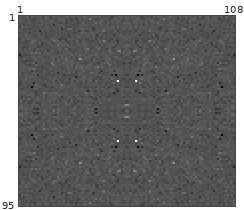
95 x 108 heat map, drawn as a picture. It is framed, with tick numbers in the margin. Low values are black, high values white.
There is no overall slope. On average the colour sits 30% of the way up the scale. Fine speckle covers the field. Most values sit low, with a long tail of high ones. No regular stripes run through it. No single row or column stands out from its neighbours. It mirrors both left to right and top to bottom.
